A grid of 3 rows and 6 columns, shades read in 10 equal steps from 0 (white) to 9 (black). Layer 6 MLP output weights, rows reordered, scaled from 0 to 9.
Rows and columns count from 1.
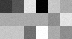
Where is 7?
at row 1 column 1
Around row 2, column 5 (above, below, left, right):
2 3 3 1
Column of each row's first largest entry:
4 5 3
